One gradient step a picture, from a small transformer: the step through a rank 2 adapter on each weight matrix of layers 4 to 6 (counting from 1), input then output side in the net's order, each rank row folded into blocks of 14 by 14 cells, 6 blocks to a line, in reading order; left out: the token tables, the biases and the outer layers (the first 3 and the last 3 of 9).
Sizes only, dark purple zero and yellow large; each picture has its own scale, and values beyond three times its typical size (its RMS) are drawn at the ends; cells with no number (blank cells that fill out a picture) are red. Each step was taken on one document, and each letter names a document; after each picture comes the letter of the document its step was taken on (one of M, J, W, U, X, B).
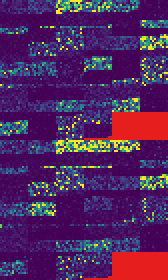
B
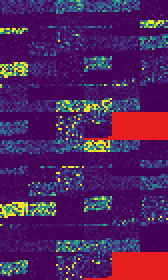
B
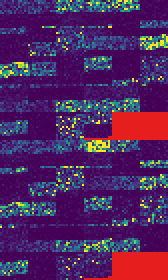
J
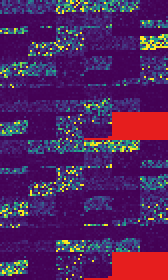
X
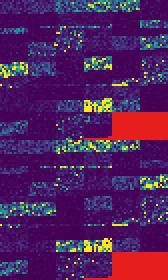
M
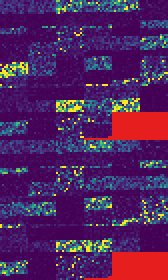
M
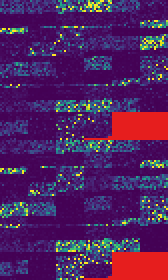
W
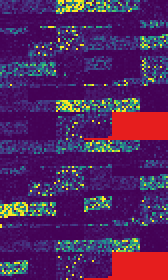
B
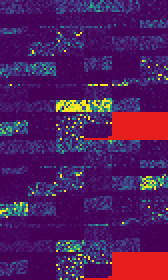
W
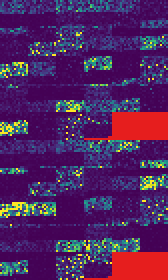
W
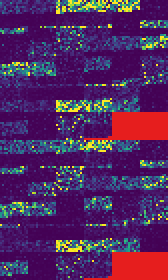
M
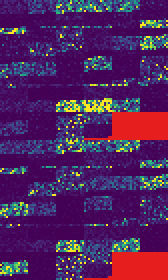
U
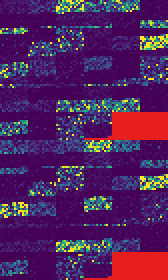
X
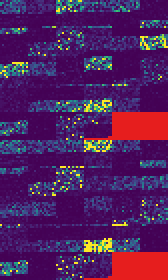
M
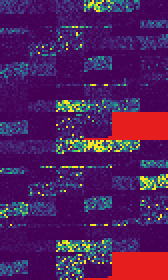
U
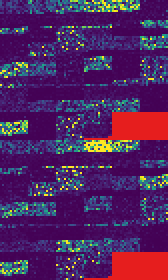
B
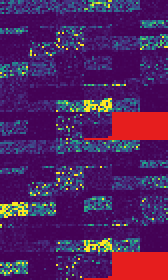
B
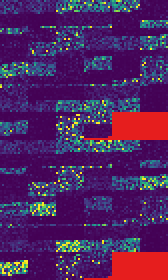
J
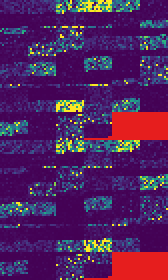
U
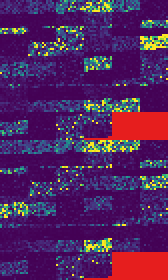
X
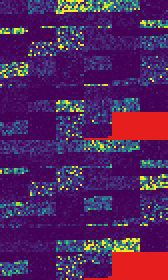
X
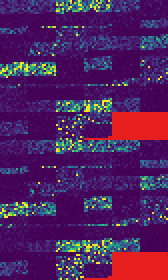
W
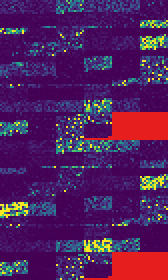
W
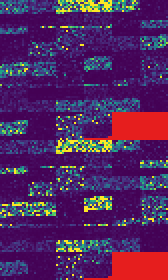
X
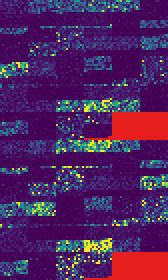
J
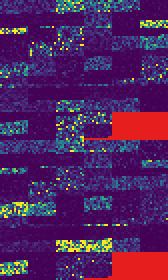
X
